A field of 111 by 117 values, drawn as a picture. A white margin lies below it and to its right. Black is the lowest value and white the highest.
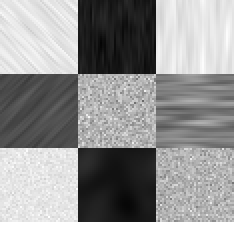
The table splits into 3 rows of 3 panels. Panel 1,1: very high, slanting down to the right, faint in contrast. Panel 1,2: very low, streaked downward, faint in contrast. Panel 1,3: very high, streaked downward, faint in contrast. Panel 2,1: low, slanting up to the right, faint in contrast. Panel 2,2: high, fine-grained. Panel 2,3: middling, streaked across. Panel 3,1: very high, fine-grained, faint in contrast. Panel 3,2: very low, smooth, faint in contrast. Panel 3,3: high, fine-grained.
